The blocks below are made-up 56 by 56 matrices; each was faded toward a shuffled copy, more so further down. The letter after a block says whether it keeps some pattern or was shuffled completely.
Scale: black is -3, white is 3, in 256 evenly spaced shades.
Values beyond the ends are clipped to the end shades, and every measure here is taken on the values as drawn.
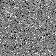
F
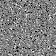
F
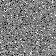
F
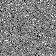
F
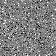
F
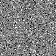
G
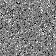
F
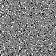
G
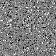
G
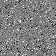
F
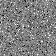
F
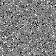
G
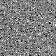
G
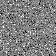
F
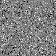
G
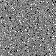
G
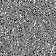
G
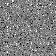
G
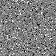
F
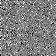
G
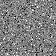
F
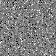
G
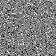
G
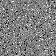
G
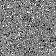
F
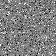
F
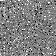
G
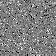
F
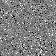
G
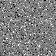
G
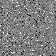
G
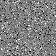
G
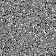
G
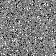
F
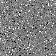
F
